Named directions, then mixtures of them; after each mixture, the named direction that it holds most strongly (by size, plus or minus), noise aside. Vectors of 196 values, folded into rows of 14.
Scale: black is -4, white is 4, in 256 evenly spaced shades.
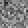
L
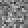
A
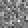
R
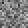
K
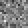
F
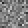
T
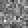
F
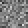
T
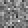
R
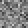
K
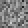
T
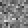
F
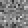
F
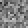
L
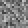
F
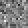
F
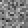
K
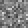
K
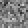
L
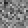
L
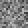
T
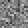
K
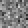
K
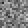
K
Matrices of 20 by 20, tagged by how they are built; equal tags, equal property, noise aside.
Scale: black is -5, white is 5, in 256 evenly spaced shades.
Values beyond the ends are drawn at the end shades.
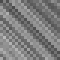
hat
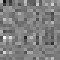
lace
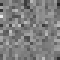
lace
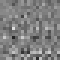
lace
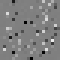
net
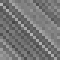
hat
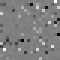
net
